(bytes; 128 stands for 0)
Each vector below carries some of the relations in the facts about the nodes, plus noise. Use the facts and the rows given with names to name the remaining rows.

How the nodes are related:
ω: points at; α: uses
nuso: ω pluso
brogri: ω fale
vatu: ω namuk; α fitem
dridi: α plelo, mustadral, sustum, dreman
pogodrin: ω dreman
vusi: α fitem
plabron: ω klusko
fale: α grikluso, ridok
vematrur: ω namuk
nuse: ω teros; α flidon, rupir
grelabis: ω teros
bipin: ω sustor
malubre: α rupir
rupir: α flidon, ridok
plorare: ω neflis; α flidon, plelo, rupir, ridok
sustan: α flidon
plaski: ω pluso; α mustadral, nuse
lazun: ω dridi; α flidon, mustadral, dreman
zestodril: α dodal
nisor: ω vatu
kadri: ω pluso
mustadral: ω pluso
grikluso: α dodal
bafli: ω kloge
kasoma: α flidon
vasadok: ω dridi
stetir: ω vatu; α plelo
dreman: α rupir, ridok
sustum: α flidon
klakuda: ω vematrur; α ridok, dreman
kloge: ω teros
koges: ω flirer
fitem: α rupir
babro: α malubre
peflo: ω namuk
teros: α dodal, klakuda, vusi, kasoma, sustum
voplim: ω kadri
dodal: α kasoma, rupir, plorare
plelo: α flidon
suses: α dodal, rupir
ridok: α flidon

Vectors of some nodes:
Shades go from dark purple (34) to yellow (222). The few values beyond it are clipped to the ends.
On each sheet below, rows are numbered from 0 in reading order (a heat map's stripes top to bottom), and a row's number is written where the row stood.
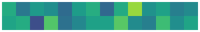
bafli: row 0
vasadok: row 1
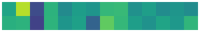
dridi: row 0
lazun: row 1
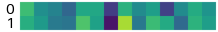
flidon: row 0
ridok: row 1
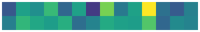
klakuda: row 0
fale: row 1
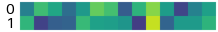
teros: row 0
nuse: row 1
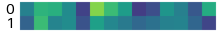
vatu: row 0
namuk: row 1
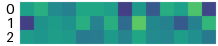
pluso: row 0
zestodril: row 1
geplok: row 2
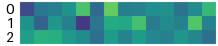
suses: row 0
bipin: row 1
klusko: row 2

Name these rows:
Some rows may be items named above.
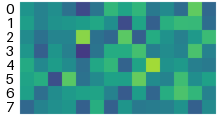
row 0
sustor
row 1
kadri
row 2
plorare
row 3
bipin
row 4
kloge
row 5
vasadok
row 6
plaski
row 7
stetir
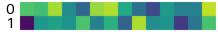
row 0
vusi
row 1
grikluso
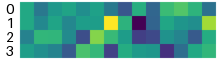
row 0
mustadral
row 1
fitem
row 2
vatu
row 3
kasoma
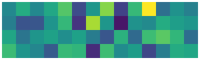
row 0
dreman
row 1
malubre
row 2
mustadral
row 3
plelo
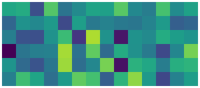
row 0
vasadok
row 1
vematrur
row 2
malubre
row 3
dodal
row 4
rupir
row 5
teros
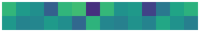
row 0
sustum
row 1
babro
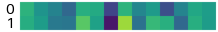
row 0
sustan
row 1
ridok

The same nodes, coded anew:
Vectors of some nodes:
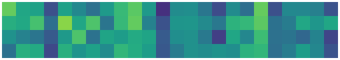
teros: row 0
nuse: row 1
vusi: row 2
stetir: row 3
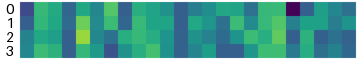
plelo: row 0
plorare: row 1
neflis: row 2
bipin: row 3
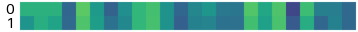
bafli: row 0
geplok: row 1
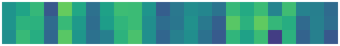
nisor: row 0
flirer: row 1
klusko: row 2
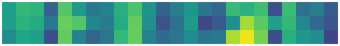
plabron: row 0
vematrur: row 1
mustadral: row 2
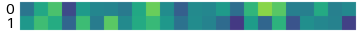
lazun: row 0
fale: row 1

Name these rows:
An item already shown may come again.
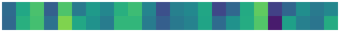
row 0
sustum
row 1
flidon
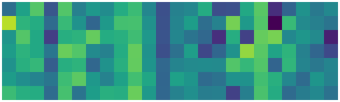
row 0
sustum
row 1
kloge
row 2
grikluso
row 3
vematrur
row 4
vasadok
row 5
fitem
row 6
babro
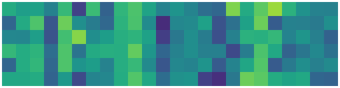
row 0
dreman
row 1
kasoma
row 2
vatu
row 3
babro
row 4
sustan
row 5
klakuda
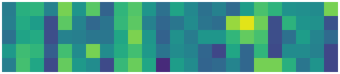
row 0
rupir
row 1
mustadral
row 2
dridi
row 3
fale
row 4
dodal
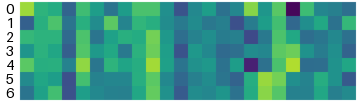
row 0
kloge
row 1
ridok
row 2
babro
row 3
suses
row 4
malubre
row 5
plaski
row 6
lazun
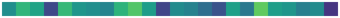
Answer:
zestodril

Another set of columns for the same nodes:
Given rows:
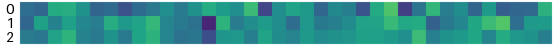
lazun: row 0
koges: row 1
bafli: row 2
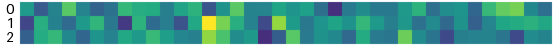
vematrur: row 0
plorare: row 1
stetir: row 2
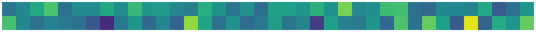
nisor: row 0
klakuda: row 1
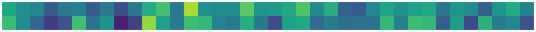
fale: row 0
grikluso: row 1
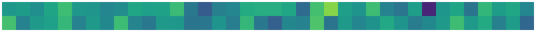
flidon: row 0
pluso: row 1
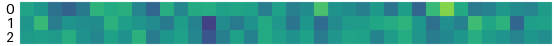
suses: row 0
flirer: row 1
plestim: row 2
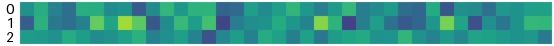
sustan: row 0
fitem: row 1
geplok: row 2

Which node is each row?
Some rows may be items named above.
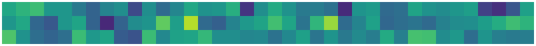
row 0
dridi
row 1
ridok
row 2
zestodril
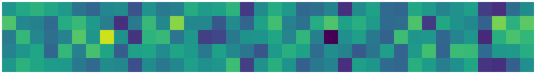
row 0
dridi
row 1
kasoma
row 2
vusi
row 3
babro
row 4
dridi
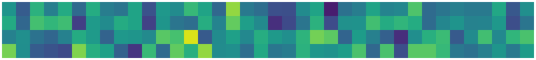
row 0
plaski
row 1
mustadral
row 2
rupir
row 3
dodal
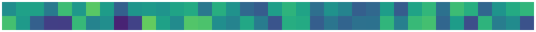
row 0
babro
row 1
grikluso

